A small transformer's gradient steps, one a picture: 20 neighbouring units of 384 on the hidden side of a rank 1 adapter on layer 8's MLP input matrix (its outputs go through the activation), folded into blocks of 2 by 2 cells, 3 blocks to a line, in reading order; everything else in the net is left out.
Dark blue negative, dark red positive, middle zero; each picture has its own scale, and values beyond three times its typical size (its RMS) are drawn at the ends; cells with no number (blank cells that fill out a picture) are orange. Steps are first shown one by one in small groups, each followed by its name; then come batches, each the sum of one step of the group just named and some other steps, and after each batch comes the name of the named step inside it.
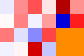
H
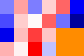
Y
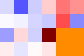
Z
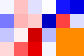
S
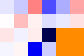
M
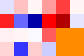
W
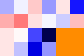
M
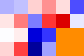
W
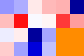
Z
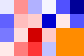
S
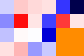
S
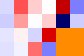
H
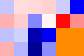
W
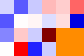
Z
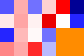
Y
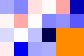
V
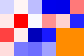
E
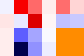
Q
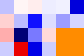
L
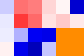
Q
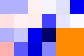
V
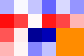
E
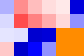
Q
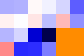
V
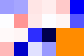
V
